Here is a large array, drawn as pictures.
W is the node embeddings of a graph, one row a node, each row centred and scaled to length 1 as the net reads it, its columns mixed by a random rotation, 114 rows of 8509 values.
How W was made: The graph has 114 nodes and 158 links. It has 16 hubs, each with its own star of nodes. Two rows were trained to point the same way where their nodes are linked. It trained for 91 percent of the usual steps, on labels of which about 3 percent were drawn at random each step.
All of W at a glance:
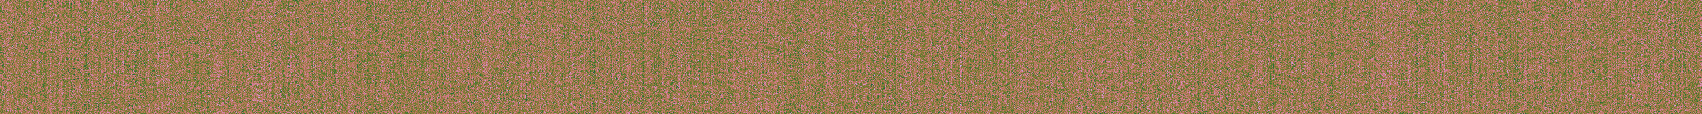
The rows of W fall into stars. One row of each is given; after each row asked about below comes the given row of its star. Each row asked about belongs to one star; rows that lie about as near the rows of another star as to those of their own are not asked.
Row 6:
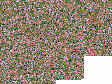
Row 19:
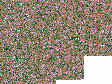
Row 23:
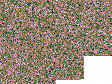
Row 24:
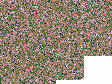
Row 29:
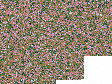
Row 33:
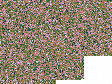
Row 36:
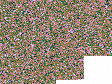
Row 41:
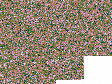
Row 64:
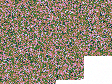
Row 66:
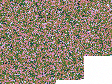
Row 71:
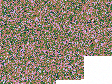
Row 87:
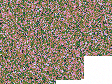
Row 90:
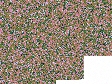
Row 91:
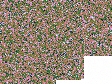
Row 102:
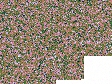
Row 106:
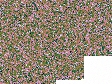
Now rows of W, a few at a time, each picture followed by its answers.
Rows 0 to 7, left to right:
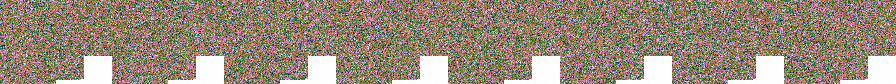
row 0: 41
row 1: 91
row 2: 87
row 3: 36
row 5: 6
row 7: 36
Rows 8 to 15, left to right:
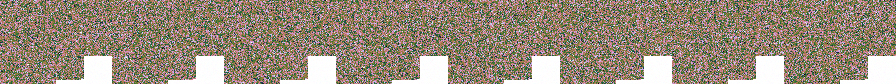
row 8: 106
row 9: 19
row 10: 6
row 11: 66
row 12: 23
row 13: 33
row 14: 106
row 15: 87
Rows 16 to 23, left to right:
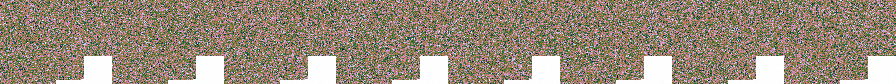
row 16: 24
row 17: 102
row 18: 24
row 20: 6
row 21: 87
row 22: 90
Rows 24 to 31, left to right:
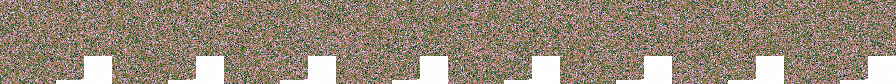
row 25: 24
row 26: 91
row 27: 66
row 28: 87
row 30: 64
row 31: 24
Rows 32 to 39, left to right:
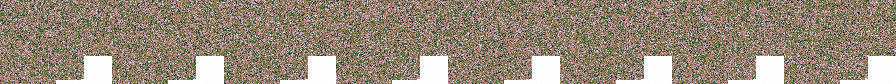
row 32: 66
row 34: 24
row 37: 102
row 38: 36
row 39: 71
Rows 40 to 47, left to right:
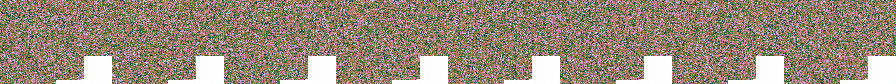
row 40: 64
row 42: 33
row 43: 23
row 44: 106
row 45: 90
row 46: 91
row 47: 87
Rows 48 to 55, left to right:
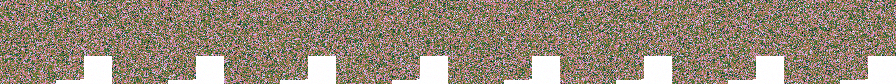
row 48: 91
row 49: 90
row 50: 33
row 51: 64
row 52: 41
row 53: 36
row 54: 91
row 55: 29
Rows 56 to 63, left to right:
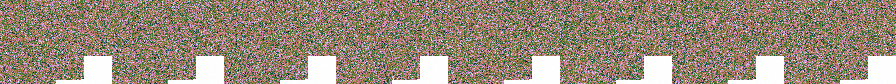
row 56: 41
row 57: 33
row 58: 87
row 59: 36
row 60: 102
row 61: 71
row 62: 23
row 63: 90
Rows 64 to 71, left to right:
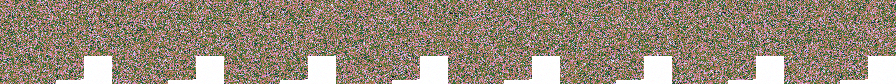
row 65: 23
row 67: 64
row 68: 102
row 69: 41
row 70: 71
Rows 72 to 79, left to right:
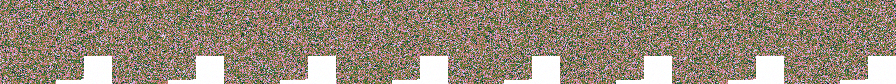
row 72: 33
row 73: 66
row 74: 102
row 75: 36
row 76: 66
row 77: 87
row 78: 19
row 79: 102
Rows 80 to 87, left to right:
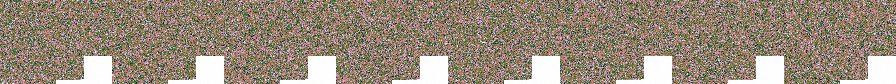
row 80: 23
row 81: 41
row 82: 6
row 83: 24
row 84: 91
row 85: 36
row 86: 102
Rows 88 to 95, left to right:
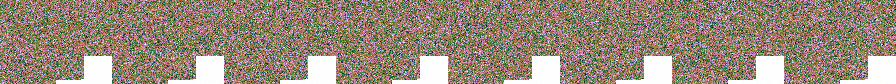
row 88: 87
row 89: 36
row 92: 90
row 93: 41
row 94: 64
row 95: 91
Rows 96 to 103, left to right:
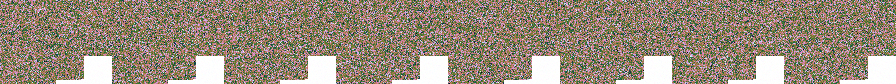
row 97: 91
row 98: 19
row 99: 41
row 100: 24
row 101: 64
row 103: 33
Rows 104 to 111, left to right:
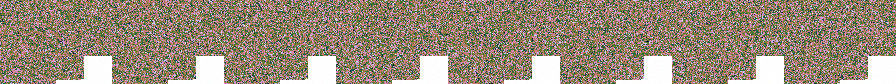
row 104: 66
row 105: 23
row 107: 90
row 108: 106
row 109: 29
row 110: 33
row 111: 71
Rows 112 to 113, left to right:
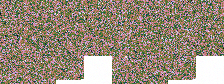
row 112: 66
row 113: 19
